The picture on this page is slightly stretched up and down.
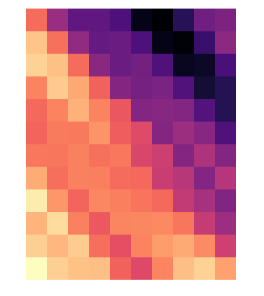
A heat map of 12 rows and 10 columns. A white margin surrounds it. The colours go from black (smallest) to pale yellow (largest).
Slope: up to the bottom left. Ninth with the highest average: bottom left. Mirror symmetry: none. Grain: diagonal, down to the right. Lone odd cells: none.
